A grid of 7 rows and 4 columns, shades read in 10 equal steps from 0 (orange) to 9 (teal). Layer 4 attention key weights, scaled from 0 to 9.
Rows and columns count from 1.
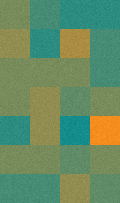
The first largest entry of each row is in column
3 2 4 3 3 3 1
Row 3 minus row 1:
0 -2 -3 -1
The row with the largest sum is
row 1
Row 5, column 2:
4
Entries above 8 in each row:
0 0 0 0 1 0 0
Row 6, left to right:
5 5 6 5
